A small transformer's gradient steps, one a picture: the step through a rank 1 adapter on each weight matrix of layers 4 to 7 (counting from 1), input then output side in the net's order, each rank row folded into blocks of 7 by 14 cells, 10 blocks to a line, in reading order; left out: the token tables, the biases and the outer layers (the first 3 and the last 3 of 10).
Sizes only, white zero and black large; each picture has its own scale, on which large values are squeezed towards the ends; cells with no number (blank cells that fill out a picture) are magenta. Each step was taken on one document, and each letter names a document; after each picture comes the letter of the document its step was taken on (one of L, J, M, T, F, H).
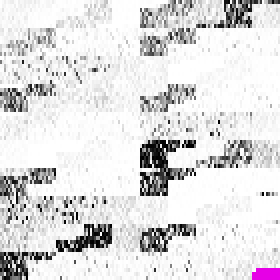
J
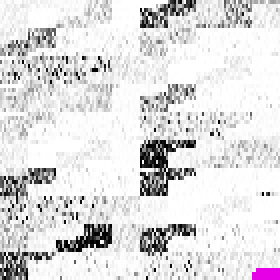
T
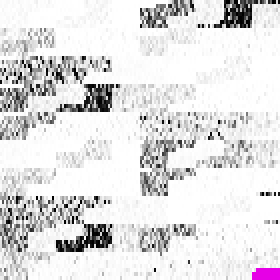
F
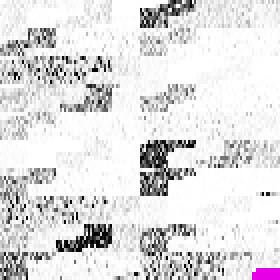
T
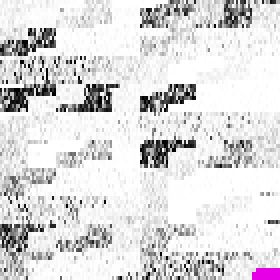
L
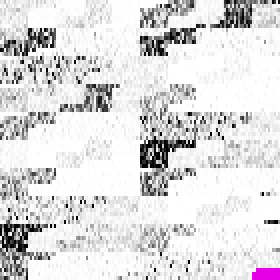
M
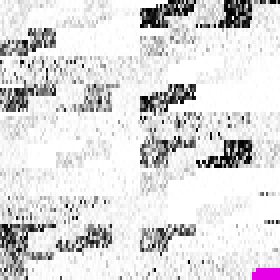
L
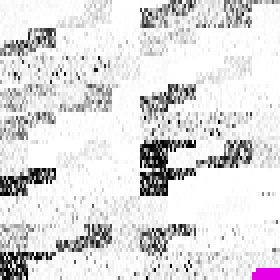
J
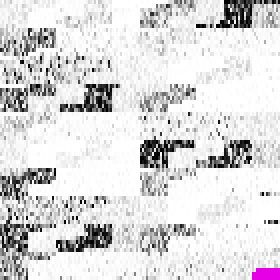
M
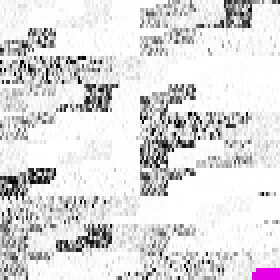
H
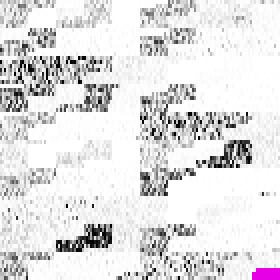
H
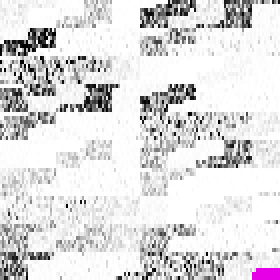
H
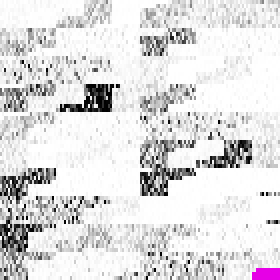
F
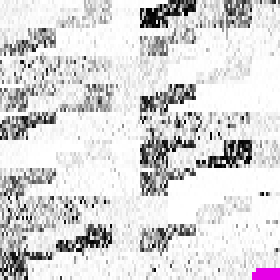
L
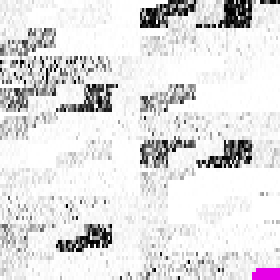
L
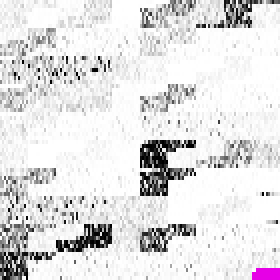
J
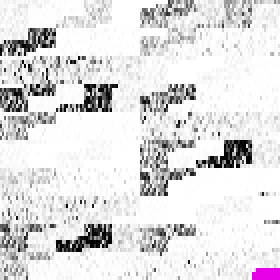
H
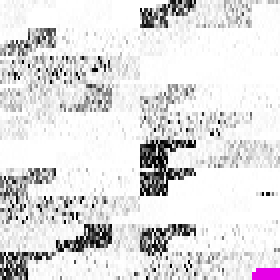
T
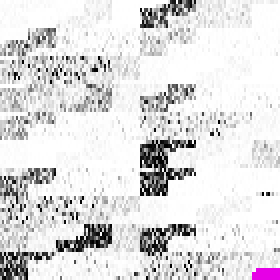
T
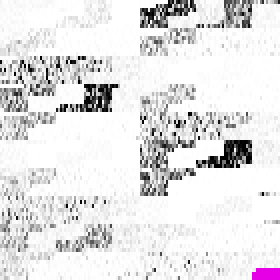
H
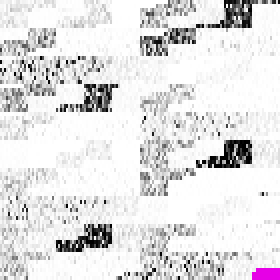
H
